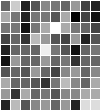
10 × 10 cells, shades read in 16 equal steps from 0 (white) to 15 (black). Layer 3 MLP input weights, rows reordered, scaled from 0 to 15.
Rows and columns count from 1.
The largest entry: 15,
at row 2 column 8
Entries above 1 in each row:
10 10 9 10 9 10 10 10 10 10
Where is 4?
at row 4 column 4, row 8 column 7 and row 10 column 2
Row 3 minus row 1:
-1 5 1 -2 -2 -8 -4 2 -2 -2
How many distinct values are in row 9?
7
